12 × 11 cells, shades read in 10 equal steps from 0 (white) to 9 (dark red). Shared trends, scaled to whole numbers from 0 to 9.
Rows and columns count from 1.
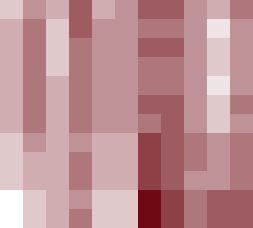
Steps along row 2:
up down up down same up same down down up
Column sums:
26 48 33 60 40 41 77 71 52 37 57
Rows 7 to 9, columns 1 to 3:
3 5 3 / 2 4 3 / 2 3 3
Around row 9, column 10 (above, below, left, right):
4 4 5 5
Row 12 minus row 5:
-3 -3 0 0 -2 -2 4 2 1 5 2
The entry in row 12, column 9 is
5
